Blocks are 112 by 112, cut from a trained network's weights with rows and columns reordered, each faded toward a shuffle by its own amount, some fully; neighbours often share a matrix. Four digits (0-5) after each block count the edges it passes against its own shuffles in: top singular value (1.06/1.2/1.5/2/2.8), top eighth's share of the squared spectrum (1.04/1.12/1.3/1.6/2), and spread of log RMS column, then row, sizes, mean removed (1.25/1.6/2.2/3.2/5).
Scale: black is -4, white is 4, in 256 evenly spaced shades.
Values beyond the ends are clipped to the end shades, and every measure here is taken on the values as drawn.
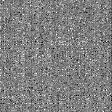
3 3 0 3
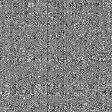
3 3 0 3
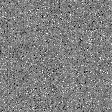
0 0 0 0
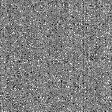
2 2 0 2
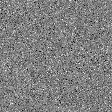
0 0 0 0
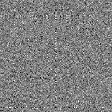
3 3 2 2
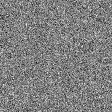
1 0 0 0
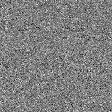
2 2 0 1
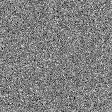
0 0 0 0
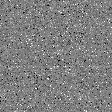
0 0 0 0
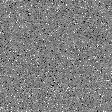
0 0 0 0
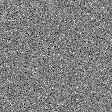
1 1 0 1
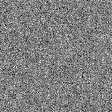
3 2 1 0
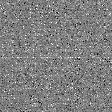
2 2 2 1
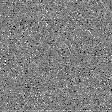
1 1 0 0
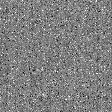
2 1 0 1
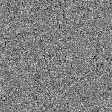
2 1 0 0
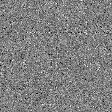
2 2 1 1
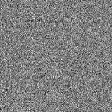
3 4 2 2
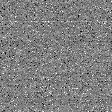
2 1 1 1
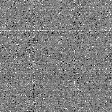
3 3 2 1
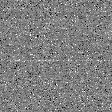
1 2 1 0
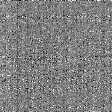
3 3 1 3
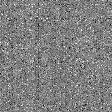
2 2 0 2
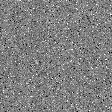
0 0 0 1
